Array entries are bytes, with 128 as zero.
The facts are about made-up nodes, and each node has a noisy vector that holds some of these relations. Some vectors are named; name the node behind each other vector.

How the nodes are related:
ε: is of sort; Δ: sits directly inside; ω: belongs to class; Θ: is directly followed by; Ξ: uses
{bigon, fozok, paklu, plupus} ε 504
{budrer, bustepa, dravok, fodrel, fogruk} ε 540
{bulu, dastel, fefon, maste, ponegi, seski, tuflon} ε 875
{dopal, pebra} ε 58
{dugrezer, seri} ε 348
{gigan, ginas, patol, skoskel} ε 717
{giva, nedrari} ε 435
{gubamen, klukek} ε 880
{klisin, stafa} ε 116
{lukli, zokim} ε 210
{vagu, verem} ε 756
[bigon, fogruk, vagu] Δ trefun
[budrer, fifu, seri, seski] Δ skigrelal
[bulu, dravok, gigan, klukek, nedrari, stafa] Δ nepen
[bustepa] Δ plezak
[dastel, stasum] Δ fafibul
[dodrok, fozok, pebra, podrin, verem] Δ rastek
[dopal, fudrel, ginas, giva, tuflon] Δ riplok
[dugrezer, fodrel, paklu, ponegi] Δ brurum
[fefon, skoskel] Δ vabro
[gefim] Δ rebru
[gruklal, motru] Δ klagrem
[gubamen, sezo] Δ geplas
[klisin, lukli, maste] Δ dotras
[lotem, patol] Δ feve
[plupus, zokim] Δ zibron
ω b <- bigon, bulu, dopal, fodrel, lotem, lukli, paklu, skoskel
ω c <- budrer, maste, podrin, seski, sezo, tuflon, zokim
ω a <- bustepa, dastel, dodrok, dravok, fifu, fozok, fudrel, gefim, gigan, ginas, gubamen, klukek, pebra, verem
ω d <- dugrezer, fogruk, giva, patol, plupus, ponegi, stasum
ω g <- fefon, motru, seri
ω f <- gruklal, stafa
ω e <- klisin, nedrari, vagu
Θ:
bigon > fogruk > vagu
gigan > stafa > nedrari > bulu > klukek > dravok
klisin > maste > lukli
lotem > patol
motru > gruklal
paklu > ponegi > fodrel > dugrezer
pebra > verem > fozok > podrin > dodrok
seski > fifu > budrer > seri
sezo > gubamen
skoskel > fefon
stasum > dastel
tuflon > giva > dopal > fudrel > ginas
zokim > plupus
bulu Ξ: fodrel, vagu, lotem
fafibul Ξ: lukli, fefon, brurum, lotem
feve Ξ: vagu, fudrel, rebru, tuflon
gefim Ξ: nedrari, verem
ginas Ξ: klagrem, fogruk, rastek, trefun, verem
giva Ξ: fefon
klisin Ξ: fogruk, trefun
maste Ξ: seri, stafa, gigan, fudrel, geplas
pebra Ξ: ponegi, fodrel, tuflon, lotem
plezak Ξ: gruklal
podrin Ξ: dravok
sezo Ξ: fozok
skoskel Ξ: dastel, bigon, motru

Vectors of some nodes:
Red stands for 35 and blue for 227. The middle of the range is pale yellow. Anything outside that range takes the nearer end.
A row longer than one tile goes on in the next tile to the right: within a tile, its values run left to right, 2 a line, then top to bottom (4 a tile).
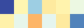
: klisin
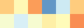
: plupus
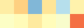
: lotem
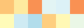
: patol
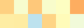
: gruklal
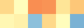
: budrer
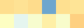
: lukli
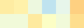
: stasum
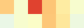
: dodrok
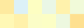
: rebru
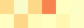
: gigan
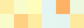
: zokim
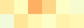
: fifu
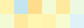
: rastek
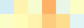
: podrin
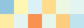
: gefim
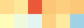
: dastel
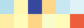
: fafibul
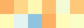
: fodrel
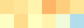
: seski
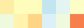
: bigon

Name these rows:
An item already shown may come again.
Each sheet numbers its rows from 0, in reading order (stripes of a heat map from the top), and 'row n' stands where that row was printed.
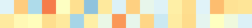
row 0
maste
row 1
gefim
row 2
tuflon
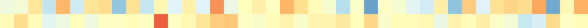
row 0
nedrari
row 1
lotem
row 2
podrin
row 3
fifu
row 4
plezak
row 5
skoskel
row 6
dugrezer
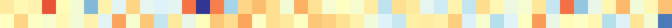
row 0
gigan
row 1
gefim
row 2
bulu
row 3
motru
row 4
riplok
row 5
trefun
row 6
verem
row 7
fogruk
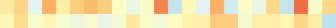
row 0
tuflon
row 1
ponegi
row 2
podrin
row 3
maste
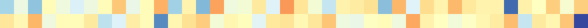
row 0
plezak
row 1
fogruk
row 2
sezo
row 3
fozok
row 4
vagu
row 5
fudrel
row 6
ginas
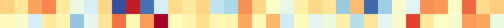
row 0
bustepa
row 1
pebra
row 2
dopal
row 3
stafa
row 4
giva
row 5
fefon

